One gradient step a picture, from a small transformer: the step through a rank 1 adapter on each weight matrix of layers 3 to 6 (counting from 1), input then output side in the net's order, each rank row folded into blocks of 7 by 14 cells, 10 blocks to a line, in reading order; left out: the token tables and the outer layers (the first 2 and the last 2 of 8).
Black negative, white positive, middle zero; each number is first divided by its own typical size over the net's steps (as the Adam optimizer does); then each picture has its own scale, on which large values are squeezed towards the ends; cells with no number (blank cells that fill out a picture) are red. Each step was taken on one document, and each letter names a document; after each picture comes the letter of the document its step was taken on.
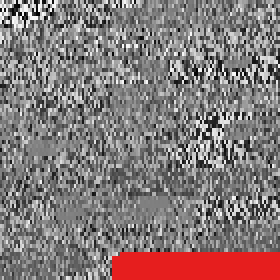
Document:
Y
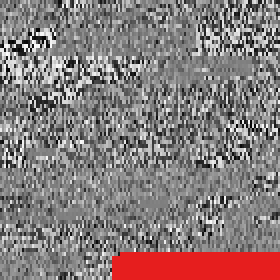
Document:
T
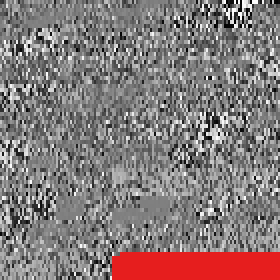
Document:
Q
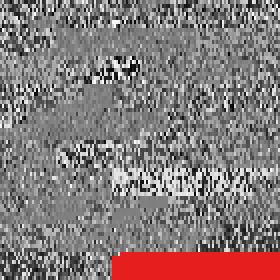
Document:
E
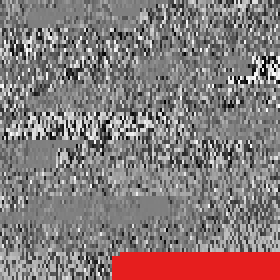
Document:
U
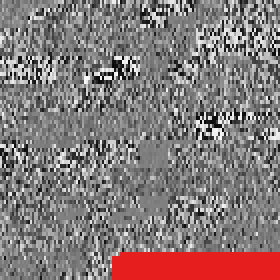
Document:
Y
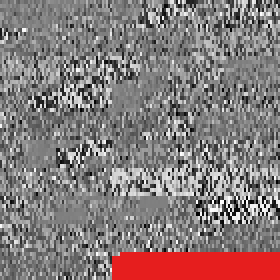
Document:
E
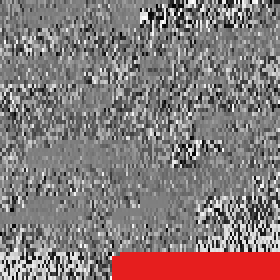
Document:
Q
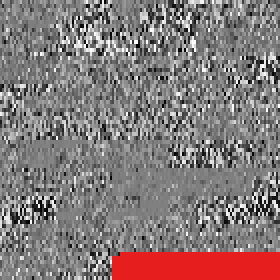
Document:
Q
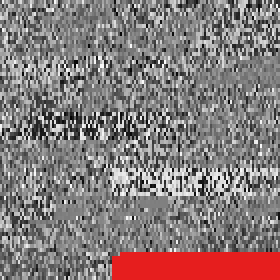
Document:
E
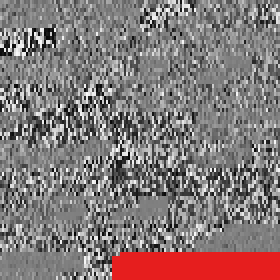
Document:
Y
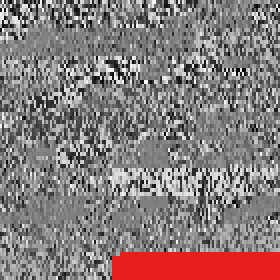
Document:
E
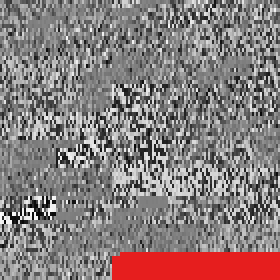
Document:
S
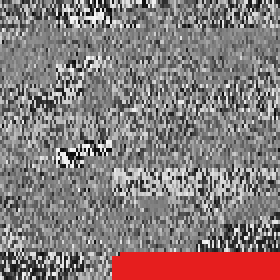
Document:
T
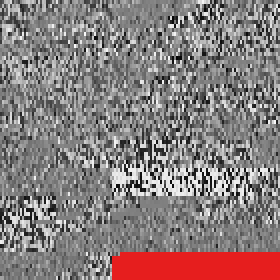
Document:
S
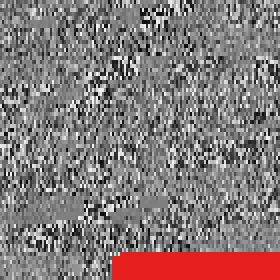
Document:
Y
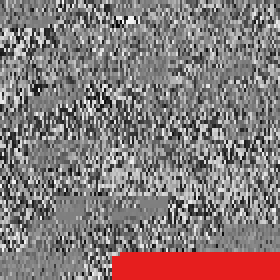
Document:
Y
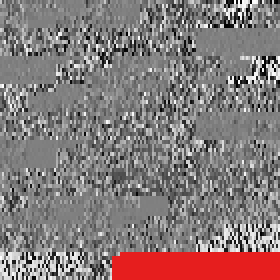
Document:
U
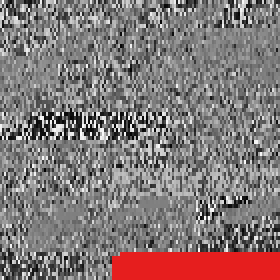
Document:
E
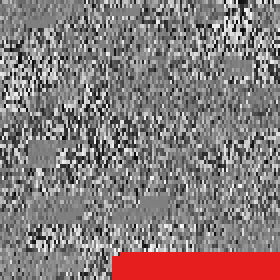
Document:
Y
